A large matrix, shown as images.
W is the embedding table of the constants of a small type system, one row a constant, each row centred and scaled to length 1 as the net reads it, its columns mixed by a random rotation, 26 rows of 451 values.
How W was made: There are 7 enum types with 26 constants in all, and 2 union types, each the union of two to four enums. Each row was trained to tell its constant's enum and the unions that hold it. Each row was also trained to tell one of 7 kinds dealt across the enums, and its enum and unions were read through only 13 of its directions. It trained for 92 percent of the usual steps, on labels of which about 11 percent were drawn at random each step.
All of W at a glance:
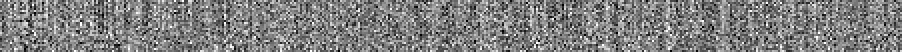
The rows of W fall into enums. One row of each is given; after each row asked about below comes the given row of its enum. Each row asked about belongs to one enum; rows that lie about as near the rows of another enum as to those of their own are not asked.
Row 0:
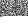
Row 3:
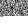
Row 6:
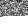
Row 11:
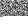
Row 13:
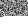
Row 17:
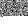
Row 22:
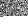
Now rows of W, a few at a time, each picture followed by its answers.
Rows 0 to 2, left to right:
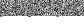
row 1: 13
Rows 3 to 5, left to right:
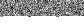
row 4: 3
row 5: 11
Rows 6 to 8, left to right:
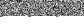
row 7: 3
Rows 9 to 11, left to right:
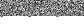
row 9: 0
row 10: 17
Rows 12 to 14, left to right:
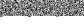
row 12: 11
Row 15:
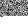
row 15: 13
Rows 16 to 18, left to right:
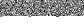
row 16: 11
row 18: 22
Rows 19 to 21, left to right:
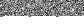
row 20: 3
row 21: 6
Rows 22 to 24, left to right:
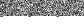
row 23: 22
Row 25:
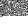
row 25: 22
